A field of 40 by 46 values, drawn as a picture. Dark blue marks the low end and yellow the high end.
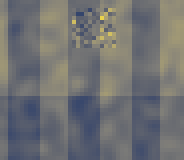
Stripes: upright, repeating 3 times. Histogram: bell-shaped. Odd patch: rougher, in the top middle. Seam: horizontal, 60% of the way down, the top part higher. Roughest part: top middle.
